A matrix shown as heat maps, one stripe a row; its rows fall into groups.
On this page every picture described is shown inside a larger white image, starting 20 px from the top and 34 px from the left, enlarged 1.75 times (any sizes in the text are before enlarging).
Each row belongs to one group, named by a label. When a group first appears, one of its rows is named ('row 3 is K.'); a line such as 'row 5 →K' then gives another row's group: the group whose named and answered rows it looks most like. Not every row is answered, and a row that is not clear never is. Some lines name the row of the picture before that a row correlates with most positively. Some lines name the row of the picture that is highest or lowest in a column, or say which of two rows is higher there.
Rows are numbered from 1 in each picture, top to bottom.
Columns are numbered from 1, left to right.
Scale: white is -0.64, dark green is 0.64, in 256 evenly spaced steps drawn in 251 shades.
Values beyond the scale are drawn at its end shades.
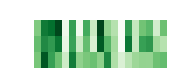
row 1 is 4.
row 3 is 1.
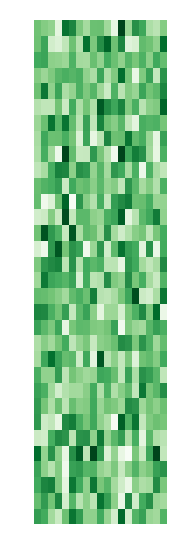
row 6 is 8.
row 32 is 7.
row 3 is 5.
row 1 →7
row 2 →8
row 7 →4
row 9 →7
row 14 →1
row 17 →1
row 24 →5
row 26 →7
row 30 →1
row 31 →4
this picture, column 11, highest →2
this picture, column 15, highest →18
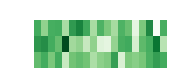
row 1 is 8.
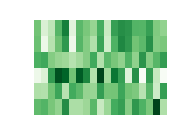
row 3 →5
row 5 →8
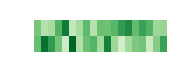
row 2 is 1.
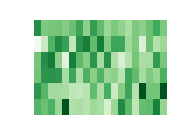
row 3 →1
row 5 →5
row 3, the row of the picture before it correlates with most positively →2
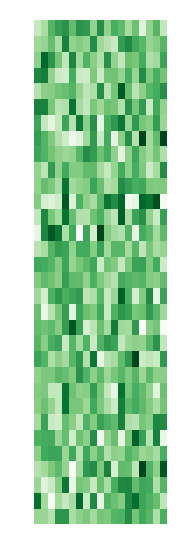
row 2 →7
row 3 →1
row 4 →5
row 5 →8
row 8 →5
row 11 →7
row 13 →7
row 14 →4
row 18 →8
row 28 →4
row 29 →5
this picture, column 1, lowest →14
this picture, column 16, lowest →20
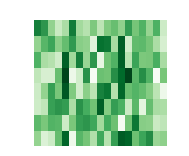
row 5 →7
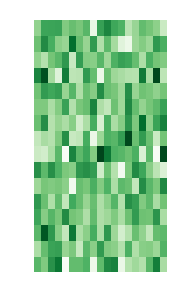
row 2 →1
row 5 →4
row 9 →8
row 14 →1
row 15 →4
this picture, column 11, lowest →6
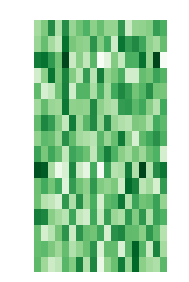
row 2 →7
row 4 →4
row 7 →1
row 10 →5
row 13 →5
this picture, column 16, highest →10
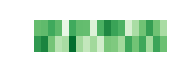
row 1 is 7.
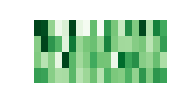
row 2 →1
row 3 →7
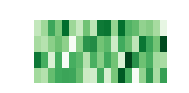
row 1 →7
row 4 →8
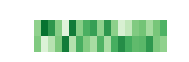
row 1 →1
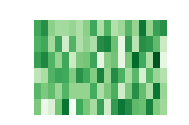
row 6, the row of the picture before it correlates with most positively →2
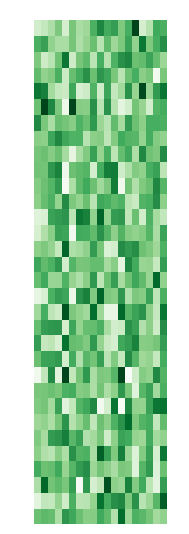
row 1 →8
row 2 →5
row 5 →5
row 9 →5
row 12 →4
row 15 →7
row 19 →7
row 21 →7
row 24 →8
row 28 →8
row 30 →1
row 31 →8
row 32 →7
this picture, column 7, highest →13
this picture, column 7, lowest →30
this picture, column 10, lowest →25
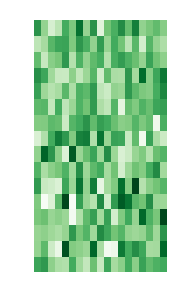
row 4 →5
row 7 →8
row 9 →1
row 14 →8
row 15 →7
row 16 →5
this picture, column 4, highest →8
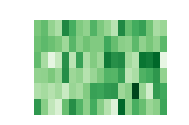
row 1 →7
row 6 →7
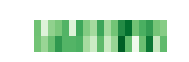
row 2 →8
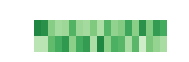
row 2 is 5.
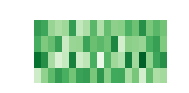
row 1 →5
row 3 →5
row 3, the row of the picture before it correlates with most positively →1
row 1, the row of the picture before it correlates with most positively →1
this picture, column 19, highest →3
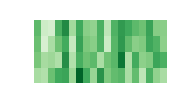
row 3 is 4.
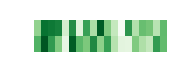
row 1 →4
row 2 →1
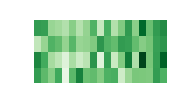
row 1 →5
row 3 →5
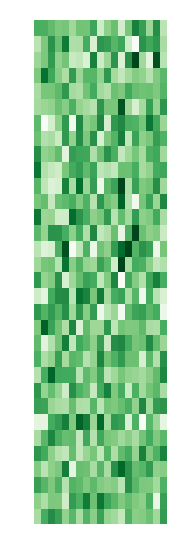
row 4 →1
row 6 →8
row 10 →7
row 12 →8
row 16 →7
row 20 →1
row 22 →8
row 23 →4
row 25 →5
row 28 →5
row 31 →8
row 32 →4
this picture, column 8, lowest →3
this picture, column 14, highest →15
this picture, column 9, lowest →15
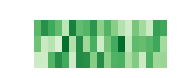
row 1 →1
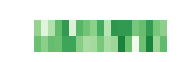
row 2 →8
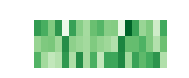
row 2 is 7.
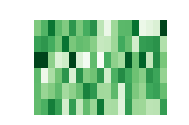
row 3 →5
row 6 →4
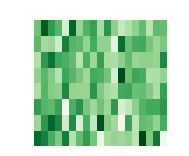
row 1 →1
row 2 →7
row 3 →4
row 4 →7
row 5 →7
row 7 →4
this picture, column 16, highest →8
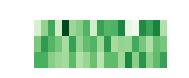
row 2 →1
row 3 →5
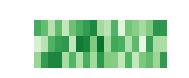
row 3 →4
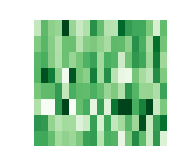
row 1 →7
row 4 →1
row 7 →5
